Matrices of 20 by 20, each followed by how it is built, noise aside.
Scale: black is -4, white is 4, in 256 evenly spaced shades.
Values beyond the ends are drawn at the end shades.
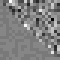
upper triangular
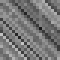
Toeplitz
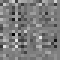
low rank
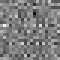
low rank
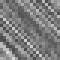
Toeplitz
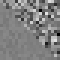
upper triangular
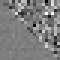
upper triangular
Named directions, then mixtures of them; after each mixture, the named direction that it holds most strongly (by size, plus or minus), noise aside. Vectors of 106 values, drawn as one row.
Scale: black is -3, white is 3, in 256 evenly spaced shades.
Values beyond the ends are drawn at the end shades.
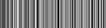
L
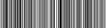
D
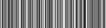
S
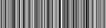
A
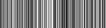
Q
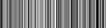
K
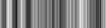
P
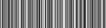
S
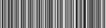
S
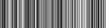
L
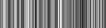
L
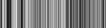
P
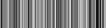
K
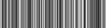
S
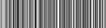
L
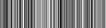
D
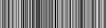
K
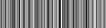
A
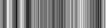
P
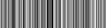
A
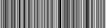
A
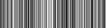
Q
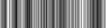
P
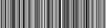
A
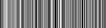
D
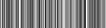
S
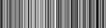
K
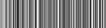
L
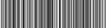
L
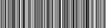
A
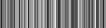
K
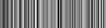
L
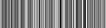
S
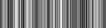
P
